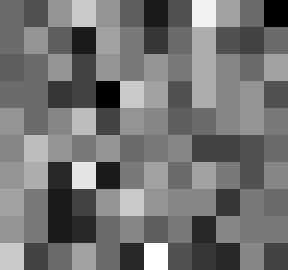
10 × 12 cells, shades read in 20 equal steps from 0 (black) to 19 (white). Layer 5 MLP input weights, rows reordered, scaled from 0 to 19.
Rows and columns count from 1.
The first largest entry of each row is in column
9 9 9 6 4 2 4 6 1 7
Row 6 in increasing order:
5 5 6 8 8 9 9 10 10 11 11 14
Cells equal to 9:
14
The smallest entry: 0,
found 2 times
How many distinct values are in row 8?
9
